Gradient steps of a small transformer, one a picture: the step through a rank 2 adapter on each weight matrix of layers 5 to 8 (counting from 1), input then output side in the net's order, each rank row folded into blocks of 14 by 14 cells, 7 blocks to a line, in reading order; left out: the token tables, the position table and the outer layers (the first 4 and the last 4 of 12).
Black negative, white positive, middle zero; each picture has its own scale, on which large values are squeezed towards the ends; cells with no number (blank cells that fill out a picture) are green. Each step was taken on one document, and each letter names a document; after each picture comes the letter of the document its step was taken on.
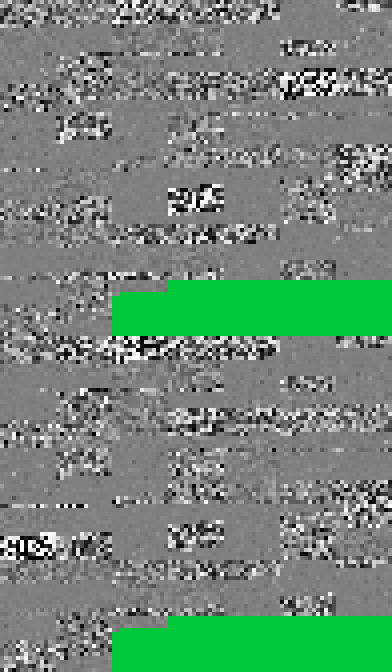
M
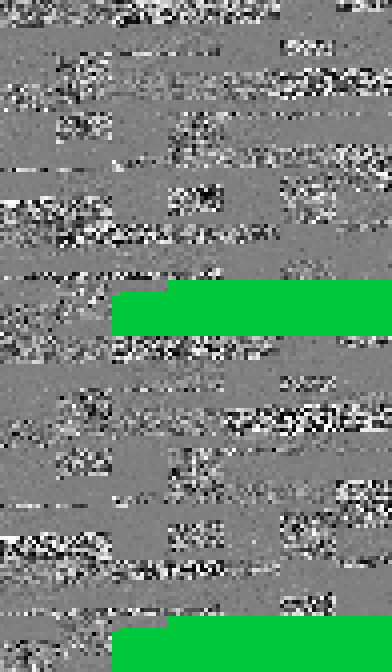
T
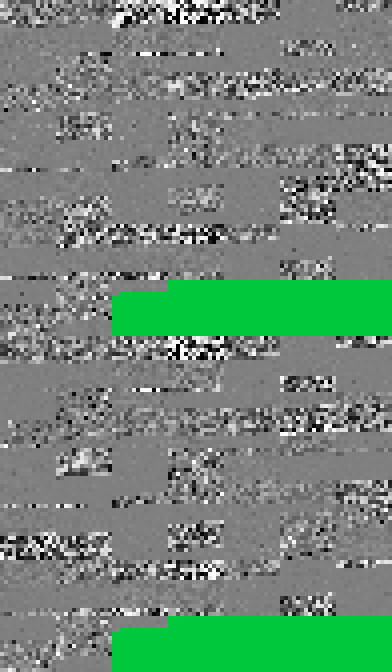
M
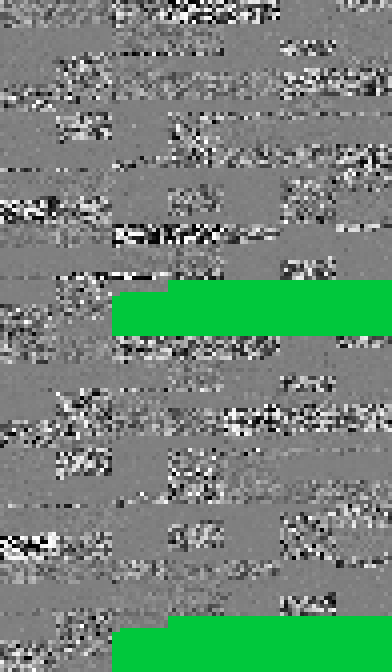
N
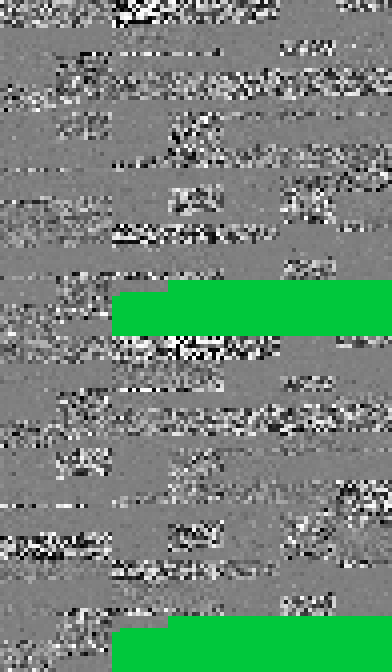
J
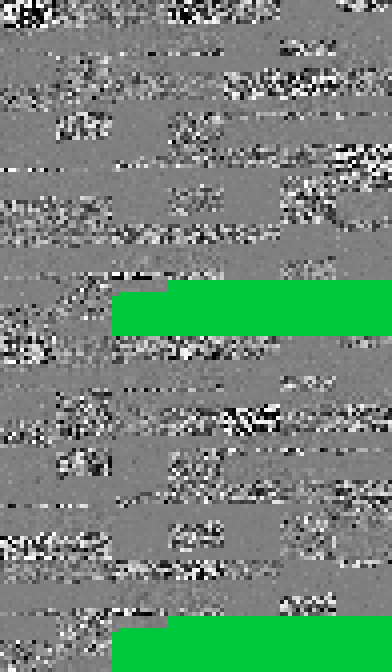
N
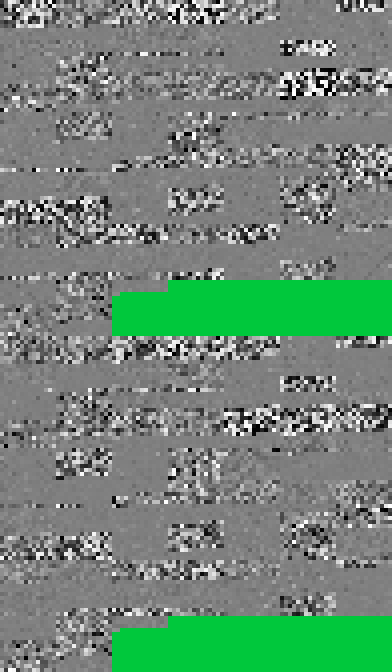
M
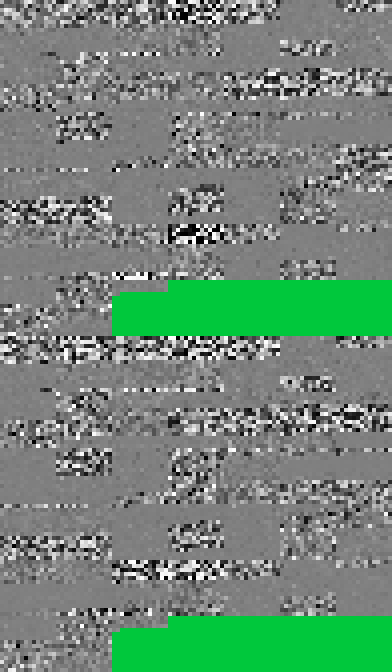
N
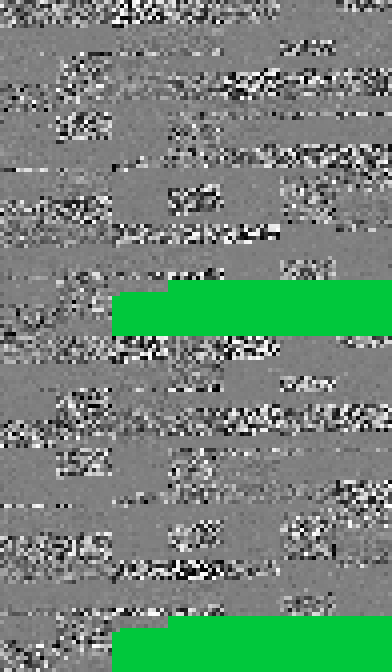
T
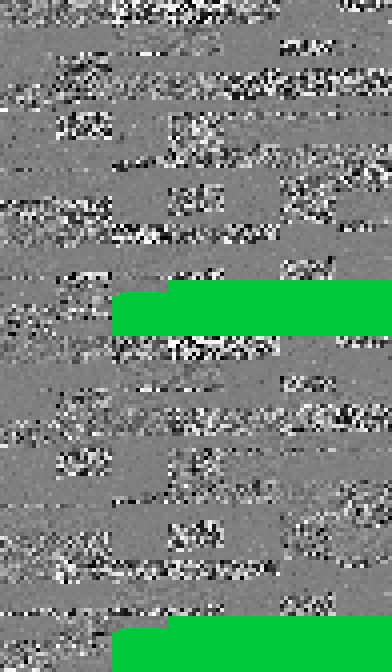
J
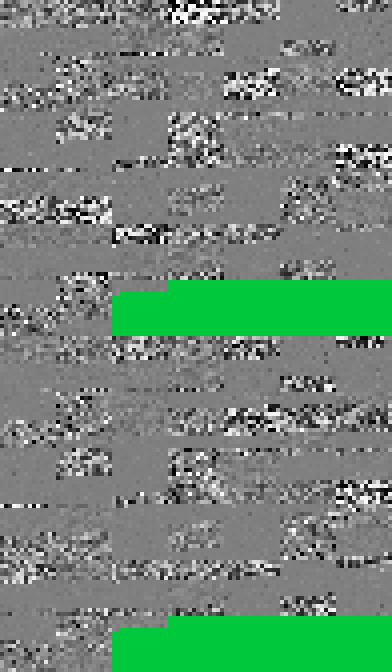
N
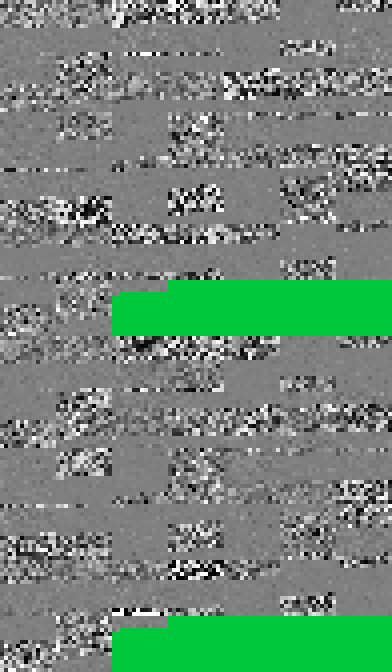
J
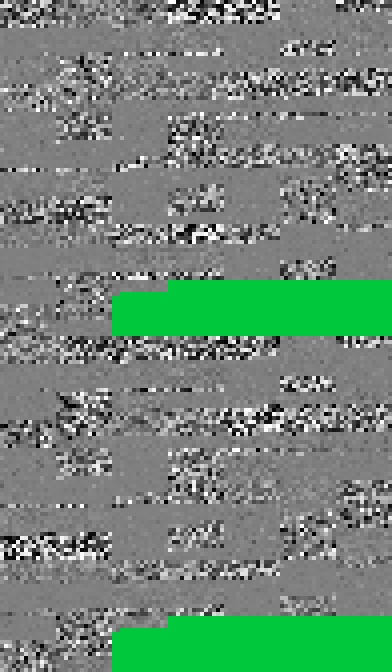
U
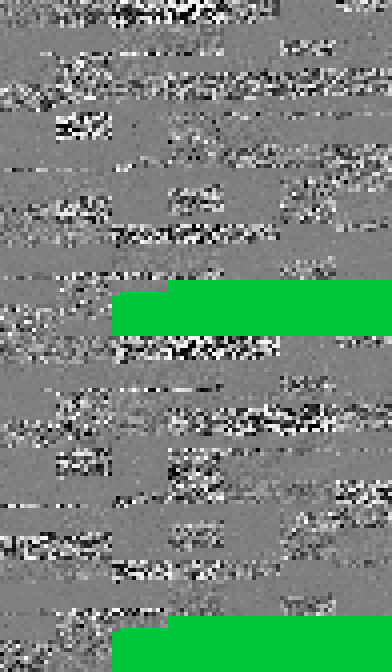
N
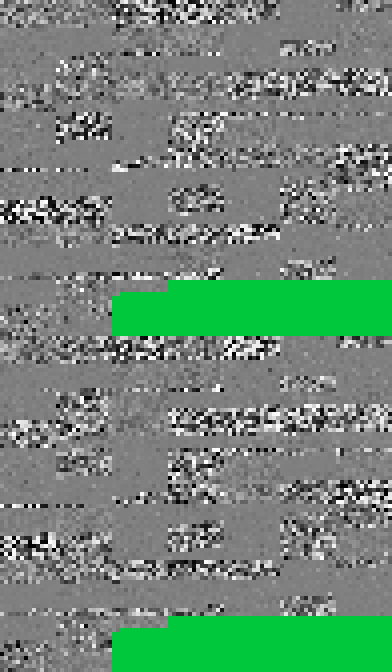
U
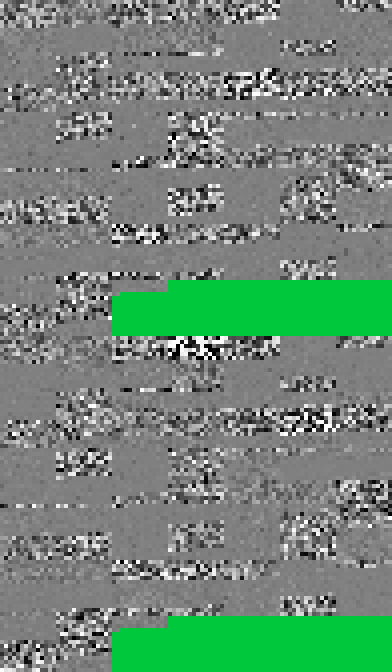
M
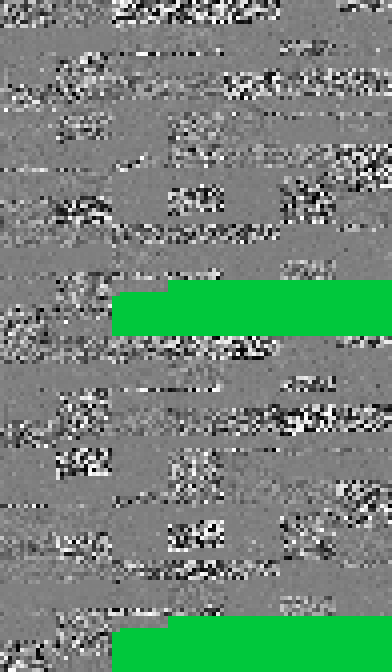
T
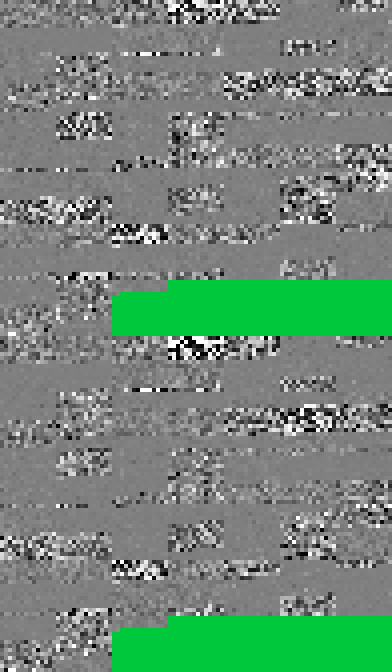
J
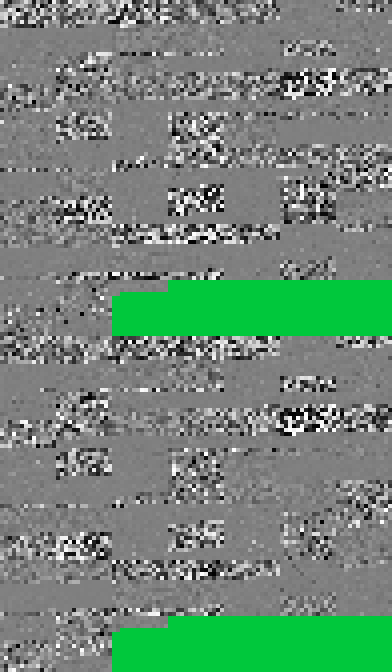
T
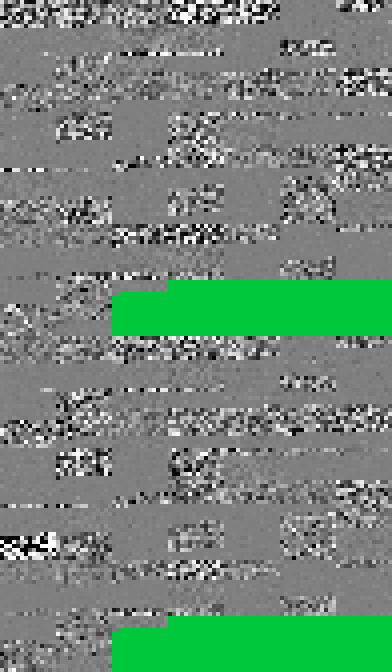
N
